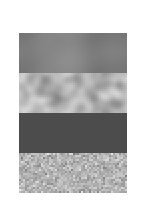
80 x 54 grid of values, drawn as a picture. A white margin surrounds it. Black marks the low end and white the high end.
It is made of 4 by 1 panels. Panel 1,1: middling, smooth, faint in contrast. Panel 2,1: high, blotchy. Panel 3,1: low, flat. Panel 4,1: high, fine-grained.
